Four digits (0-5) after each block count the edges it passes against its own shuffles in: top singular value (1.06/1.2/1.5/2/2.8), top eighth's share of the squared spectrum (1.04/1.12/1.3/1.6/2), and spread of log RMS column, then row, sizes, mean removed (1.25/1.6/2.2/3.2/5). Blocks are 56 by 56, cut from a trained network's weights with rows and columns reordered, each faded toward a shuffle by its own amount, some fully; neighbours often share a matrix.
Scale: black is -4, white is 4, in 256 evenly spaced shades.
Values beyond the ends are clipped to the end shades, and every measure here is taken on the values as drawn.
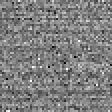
3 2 0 0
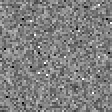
0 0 0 0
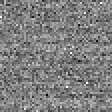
2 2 0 0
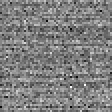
3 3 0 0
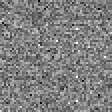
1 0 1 0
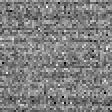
3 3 1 0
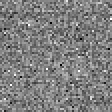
0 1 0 0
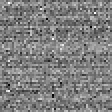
3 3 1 0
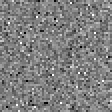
0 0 0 0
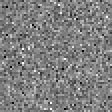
0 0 0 0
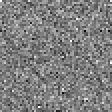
1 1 0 0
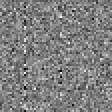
3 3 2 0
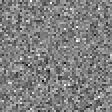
1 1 1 0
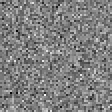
1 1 0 0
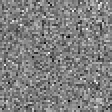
2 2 1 0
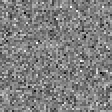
0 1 0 0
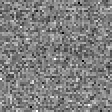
1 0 0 0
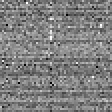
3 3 1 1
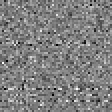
3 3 0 2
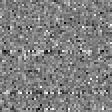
3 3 0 2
